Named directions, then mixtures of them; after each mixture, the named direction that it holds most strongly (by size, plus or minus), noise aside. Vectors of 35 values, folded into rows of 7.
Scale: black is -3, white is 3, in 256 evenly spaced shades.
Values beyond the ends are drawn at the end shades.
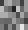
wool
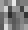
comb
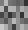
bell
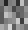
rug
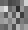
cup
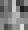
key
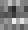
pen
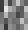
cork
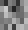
rug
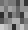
bell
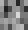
cork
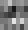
pen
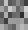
bell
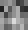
key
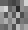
cup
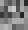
bell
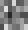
comb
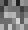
rug
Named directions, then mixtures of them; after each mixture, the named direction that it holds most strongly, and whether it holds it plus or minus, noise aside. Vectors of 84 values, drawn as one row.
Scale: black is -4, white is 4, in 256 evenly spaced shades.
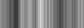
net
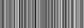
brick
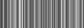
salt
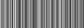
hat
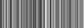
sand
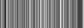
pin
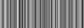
salt, minus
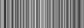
brick, minus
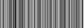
salt, minus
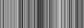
net, minus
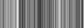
net, minus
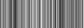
hat, minus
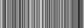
pin, plus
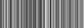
sand, plus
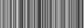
salt, minus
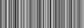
hat, minus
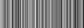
brick, minus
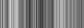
net, minus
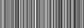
brick, minus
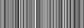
brick, minus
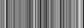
pin, minus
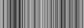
salt, minus
